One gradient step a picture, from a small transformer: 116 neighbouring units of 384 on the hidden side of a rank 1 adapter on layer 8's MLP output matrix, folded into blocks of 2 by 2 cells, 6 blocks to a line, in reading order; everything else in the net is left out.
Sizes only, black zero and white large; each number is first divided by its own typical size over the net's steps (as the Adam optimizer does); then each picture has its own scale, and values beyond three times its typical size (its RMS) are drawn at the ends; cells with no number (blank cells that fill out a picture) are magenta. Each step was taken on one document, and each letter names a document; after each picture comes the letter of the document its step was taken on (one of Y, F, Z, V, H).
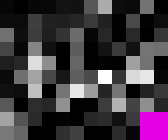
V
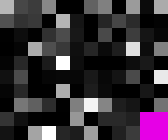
V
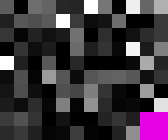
V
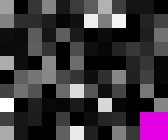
V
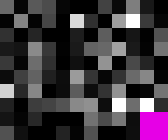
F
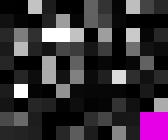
V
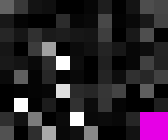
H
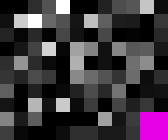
F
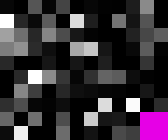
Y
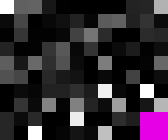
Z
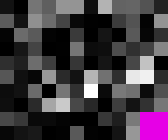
F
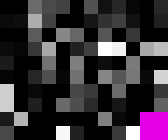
F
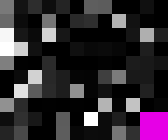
Y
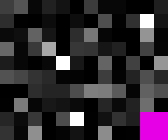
H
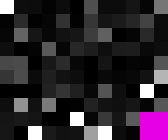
Z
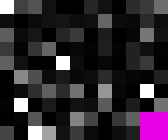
Z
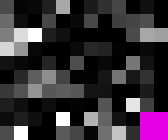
Y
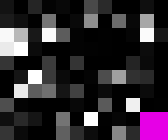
Y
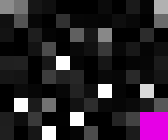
Z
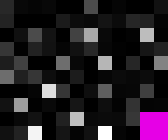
H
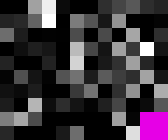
F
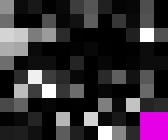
Y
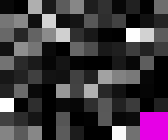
V
